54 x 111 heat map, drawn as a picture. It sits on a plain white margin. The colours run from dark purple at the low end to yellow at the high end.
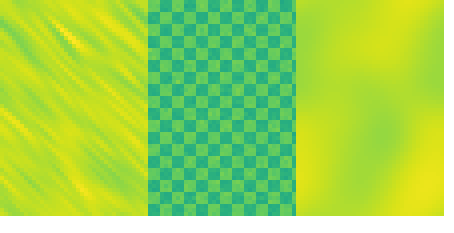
It is made of 1 by 3 panels. Panel 1,1: very high, slanting down to the right, faint in contrast. Panel 1,2: high, checkered. Panel 1,3: very high, smooth, faint in contrast.
